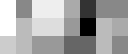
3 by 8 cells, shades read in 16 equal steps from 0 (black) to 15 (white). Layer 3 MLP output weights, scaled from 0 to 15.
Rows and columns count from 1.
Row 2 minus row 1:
0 3 -1 -1 -1 -3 3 2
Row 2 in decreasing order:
15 13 13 11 11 10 9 0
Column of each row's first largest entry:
1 1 1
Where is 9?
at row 2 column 5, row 3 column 3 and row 3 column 4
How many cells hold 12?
1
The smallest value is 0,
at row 2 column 6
